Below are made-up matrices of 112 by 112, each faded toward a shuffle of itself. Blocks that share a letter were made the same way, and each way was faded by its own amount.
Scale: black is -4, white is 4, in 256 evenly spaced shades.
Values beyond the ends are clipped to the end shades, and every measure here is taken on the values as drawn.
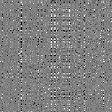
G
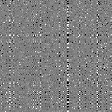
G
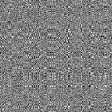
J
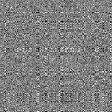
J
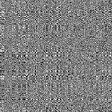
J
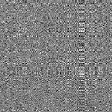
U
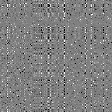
G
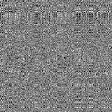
U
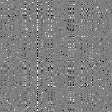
G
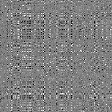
G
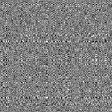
U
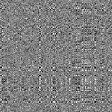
J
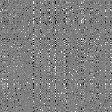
G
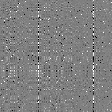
G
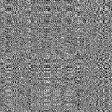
U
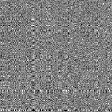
U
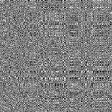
J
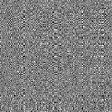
U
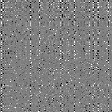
G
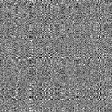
U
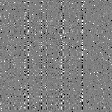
G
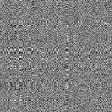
J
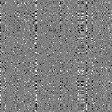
G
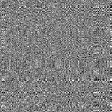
U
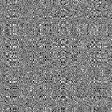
U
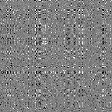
G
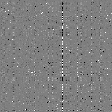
G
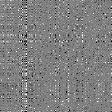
G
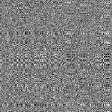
U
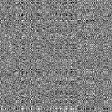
J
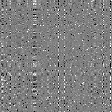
G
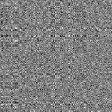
U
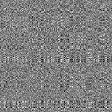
J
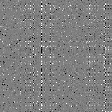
G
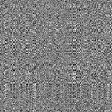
J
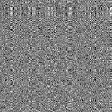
U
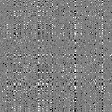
G
